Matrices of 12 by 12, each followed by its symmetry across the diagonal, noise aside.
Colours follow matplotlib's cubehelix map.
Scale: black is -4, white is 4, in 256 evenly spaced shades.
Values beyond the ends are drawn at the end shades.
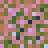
symmetric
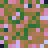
symmetric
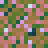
symmetric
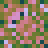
symmetric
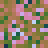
neither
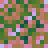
symmetric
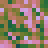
antisymmetric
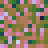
antisymmetric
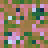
antisymmetric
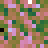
antisymmetric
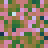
neither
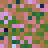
neither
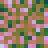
antisymmetric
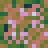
symmetric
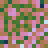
symmetric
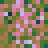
neither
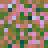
neither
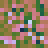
antisymmetric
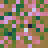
antisymmetric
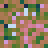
symmetric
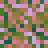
antisymmetric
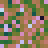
neither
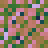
symmetric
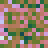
neither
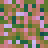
antisymmetric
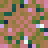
symmetric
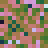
neither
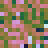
antisymmetric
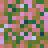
neither
